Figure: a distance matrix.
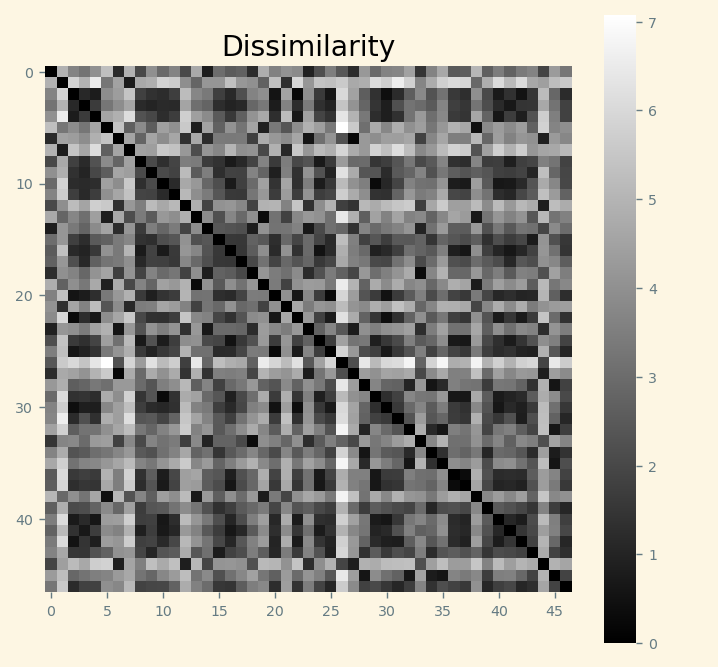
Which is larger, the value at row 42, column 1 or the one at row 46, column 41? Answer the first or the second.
the first
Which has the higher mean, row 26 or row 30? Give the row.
26
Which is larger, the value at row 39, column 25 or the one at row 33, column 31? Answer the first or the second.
the second
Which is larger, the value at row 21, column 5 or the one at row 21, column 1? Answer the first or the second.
the first
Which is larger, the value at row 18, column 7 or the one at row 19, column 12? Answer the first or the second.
the second
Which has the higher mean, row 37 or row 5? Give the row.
5
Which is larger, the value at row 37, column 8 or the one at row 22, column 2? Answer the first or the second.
the first
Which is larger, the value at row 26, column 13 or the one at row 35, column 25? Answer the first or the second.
the first
